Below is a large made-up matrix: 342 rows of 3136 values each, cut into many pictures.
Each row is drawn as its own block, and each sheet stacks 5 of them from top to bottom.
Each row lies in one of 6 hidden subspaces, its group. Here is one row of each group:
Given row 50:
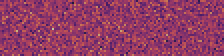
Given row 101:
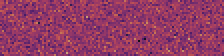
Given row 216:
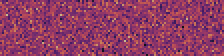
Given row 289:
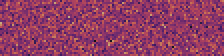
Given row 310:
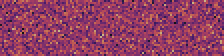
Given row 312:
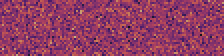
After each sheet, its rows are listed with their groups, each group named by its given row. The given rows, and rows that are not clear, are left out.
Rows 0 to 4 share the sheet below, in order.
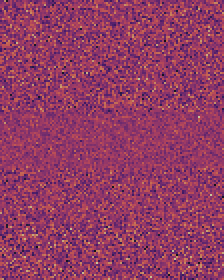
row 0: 216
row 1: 101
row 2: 216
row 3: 310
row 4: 101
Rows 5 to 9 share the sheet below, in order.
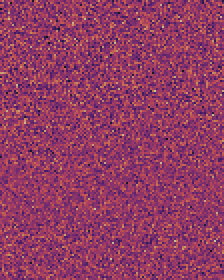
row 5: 50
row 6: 312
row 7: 310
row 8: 289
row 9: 310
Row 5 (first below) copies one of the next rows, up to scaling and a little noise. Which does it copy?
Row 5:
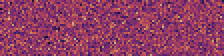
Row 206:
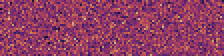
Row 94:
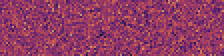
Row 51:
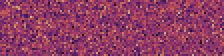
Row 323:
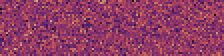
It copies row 206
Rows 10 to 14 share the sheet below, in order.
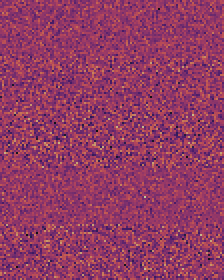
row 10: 289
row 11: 50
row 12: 310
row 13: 50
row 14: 216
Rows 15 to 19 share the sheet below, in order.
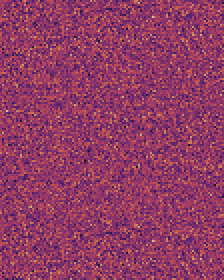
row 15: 312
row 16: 312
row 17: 50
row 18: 310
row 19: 312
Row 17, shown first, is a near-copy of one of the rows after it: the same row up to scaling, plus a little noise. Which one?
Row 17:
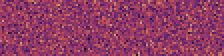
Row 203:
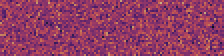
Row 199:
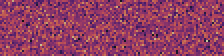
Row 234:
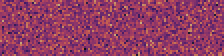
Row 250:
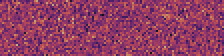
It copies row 234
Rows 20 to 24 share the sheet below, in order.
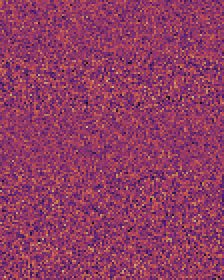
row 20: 101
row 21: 50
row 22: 289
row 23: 289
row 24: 50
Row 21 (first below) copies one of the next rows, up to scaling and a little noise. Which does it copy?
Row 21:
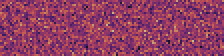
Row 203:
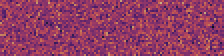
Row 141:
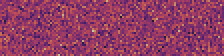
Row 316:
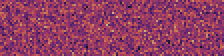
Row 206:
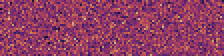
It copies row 316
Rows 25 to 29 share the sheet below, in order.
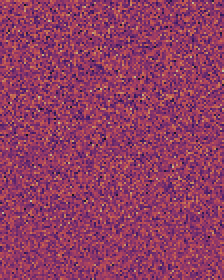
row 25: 310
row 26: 101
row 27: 312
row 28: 50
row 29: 289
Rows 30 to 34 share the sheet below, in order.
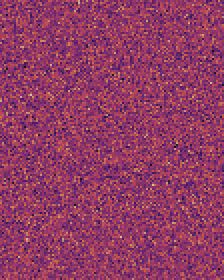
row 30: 216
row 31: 310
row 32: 101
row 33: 312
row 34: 50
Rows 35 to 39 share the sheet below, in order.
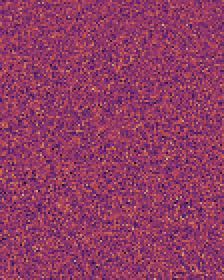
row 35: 289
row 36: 310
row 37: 289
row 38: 101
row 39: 312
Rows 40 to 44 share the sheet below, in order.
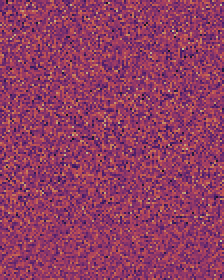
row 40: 101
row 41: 101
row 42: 50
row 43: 312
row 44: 50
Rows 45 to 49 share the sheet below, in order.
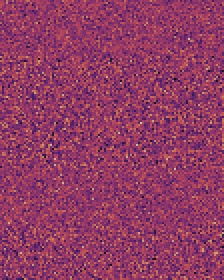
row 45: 101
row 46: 310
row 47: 289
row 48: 50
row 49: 312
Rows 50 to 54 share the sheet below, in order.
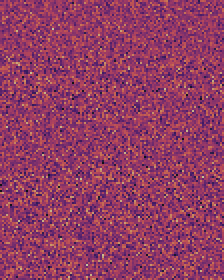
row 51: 50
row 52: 216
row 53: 312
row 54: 50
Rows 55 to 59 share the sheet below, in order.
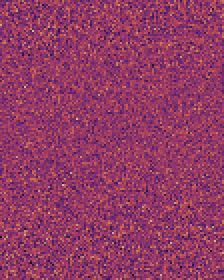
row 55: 289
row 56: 289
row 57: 50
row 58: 101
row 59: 310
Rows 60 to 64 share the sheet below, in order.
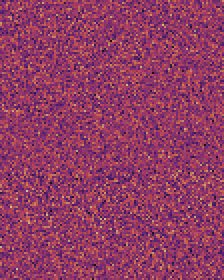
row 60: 289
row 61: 312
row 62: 289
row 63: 312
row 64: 289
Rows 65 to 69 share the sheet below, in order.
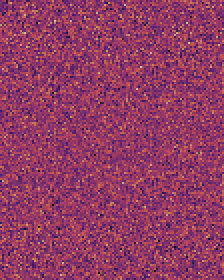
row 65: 101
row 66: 289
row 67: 101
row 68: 289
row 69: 310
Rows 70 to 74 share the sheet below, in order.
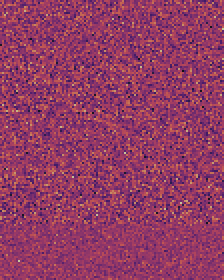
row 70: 310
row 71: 312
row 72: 216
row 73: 216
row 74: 101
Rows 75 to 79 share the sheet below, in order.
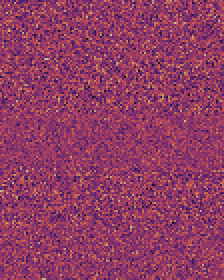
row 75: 310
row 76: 289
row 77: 50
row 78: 312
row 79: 310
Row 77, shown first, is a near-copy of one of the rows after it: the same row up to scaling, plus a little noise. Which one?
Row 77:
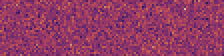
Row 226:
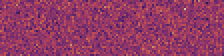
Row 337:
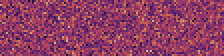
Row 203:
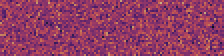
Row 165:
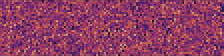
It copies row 226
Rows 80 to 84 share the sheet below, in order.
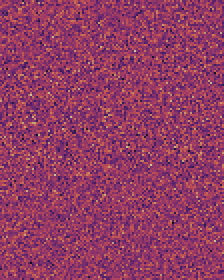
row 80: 289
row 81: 310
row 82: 101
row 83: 312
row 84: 310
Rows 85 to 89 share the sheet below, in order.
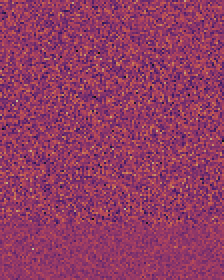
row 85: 50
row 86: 289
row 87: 310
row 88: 216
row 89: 310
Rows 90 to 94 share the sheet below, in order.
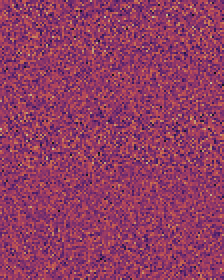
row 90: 312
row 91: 310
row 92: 312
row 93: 310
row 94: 50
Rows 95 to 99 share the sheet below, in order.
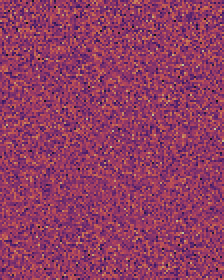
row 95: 312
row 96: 289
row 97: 310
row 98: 216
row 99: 289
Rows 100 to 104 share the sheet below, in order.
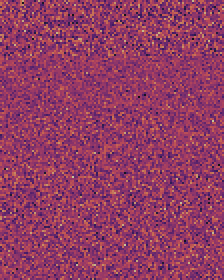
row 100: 50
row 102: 289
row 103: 216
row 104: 289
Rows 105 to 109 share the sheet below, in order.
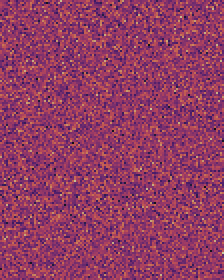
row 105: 289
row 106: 101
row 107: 310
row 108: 312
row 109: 310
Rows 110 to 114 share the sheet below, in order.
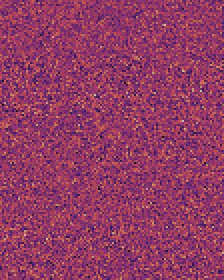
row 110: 289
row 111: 312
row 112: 289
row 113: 312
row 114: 310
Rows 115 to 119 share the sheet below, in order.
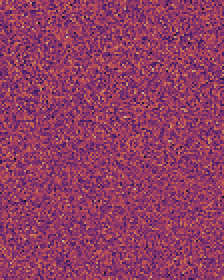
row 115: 101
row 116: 312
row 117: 216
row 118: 101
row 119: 101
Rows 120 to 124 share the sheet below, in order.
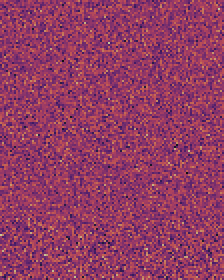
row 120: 216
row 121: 216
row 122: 101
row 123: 312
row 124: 216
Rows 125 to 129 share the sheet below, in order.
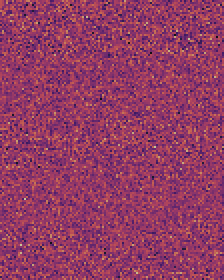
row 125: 101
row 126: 50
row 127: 312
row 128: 289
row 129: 312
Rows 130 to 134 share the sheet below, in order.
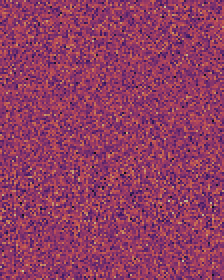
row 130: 50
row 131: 312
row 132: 289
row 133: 216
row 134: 216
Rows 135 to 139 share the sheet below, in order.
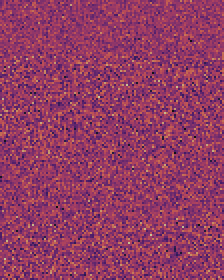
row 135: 101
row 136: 312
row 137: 50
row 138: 50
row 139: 50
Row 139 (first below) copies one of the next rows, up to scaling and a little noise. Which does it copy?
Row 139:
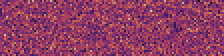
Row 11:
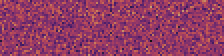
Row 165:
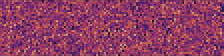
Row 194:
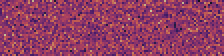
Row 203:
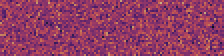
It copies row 194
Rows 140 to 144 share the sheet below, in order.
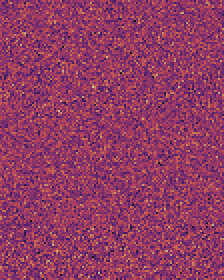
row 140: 101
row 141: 50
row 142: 289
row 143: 216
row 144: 310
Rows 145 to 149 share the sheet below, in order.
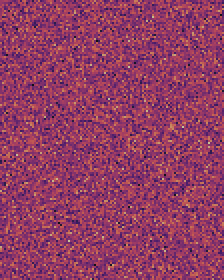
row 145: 312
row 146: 216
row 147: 216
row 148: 50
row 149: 289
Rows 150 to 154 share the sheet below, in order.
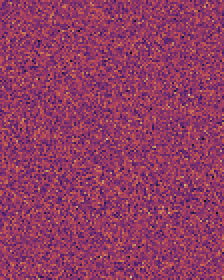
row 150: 101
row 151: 101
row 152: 312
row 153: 289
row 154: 101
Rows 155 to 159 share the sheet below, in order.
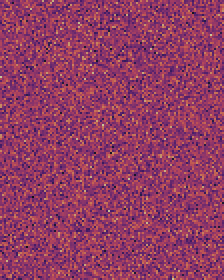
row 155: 50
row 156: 216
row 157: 289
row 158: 216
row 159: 312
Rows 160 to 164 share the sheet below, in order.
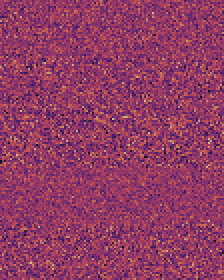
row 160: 312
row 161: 216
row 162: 216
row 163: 312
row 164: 310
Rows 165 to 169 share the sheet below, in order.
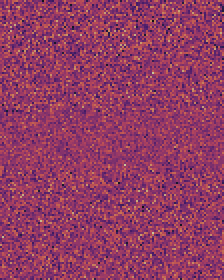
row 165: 50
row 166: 312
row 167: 101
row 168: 101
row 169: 289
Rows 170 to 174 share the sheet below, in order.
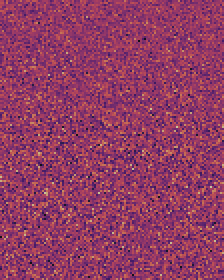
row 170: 101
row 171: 101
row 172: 101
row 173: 50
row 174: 310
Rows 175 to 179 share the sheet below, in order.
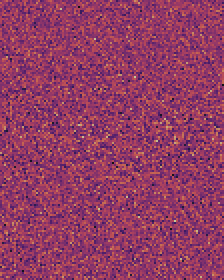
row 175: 312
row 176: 101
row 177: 50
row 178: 312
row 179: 216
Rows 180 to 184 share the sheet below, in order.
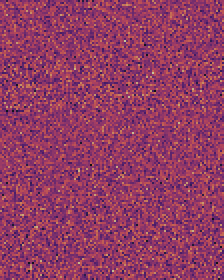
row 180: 216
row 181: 312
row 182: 50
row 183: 216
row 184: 50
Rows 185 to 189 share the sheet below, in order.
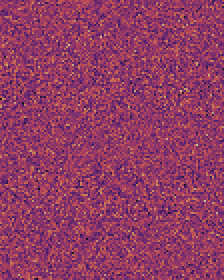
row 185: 289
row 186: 216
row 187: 310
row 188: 289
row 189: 312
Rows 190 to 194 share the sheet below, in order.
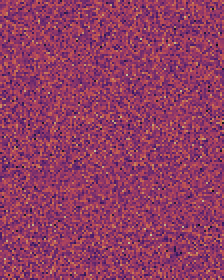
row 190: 289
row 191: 216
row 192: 312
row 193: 50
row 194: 50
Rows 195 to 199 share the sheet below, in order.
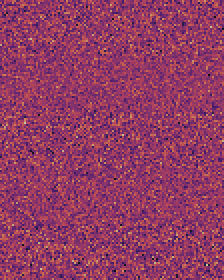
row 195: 310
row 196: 216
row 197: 310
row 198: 312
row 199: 50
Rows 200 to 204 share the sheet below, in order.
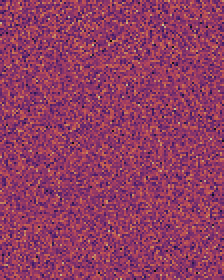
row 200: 289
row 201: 312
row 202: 310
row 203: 50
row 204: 310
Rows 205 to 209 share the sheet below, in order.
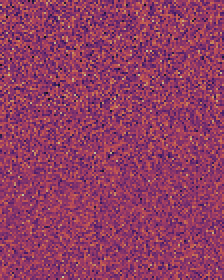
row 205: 50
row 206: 50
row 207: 289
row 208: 50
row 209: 289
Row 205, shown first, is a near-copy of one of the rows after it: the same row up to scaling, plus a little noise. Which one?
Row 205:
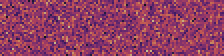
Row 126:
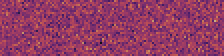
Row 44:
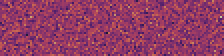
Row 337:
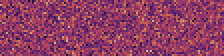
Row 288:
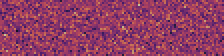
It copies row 337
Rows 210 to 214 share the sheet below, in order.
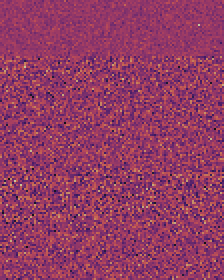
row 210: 50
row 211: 310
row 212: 310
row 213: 312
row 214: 312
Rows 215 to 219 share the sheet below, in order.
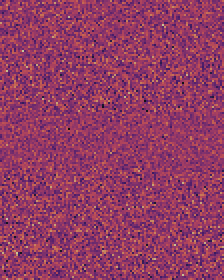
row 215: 289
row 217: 289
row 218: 312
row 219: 312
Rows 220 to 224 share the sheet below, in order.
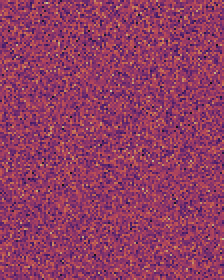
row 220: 289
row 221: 310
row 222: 101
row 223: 101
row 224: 310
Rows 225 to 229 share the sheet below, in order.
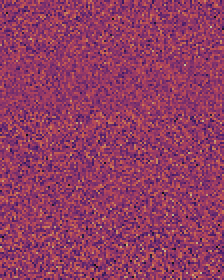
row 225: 310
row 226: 50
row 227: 312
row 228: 289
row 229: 289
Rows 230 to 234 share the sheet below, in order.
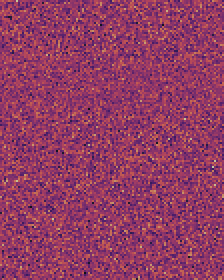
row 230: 289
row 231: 310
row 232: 50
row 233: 310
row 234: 50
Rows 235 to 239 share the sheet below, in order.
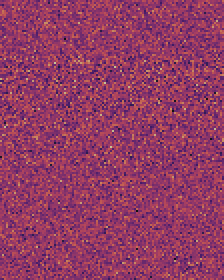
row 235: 50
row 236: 312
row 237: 310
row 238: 50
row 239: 101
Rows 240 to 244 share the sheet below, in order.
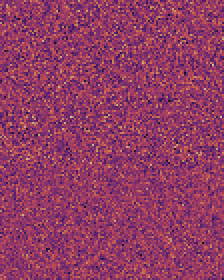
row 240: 50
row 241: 289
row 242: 101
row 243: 216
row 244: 50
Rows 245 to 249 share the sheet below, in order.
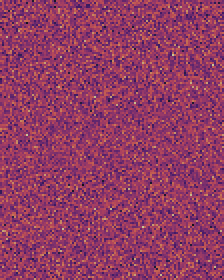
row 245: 312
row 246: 289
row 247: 312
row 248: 289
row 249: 216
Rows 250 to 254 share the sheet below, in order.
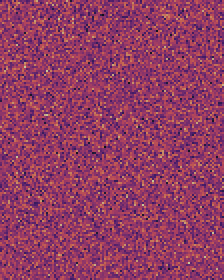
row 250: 50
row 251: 310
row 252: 289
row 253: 312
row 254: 289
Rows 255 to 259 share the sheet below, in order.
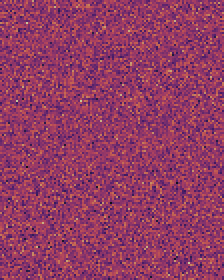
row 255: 312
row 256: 50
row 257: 50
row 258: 310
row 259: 101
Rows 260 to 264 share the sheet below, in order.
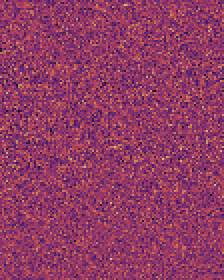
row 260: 216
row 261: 312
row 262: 312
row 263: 310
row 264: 310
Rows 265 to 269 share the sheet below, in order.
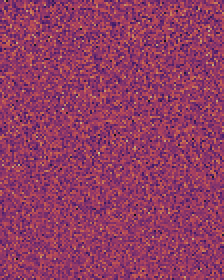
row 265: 216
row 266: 289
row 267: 312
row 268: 289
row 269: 312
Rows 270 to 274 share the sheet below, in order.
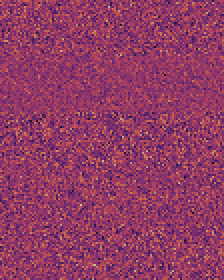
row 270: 310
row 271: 289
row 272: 216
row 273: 50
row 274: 289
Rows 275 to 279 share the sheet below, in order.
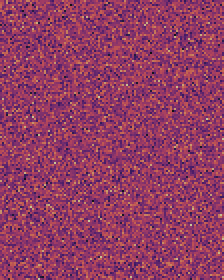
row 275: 101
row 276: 312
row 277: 101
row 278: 310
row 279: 101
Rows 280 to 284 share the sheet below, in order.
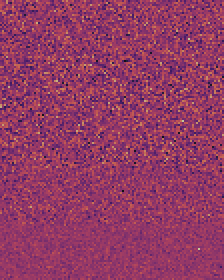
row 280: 101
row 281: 216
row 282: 289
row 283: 310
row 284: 50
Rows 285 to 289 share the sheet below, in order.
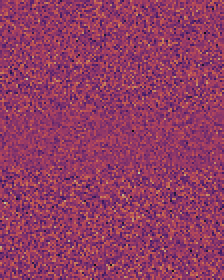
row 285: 289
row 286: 312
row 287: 50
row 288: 50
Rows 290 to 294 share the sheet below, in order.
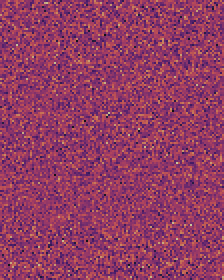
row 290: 289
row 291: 312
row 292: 50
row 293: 312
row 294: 101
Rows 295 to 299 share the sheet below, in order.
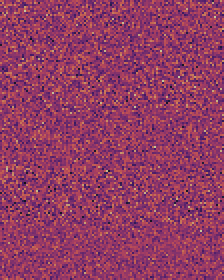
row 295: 310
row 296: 289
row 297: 312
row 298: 101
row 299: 312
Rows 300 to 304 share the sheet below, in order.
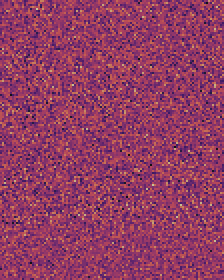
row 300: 312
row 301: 312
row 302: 101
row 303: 312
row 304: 310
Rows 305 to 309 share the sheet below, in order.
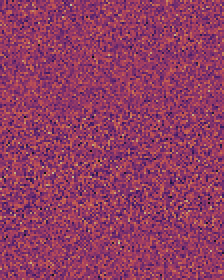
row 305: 101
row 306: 216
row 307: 310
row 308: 216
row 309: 310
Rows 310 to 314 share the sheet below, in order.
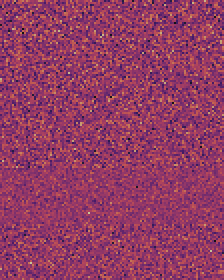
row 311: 289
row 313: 310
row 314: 310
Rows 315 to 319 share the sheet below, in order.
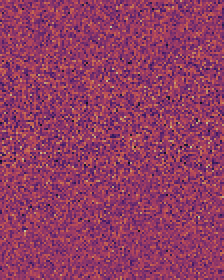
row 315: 289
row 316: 50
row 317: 216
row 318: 310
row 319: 310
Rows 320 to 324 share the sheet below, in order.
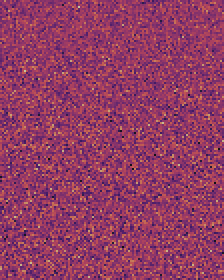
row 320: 216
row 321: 101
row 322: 101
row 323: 50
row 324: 310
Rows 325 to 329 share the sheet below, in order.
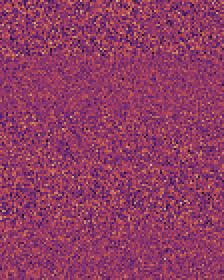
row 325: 312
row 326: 310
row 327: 101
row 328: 216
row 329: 310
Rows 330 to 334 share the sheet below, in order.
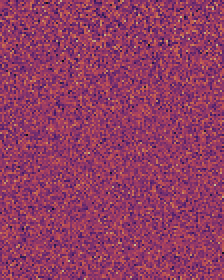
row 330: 289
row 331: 216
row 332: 312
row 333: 310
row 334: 101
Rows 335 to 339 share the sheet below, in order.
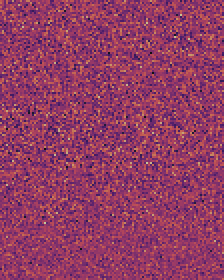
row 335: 101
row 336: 312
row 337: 50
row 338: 50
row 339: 310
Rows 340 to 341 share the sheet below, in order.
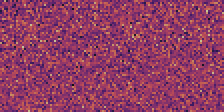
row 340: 216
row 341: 312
